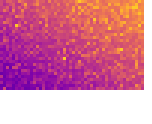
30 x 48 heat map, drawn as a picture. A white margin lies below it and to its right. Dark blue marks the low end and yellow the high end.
The bottom left is the ninth with the lowest average. There is an overall slope up to the top right. The texture is fine-grained noise. The halves do not mirror each other. The ninth with the highest average is the top right. No regular stripes run through it. No single row or column stands out from its neighbours.
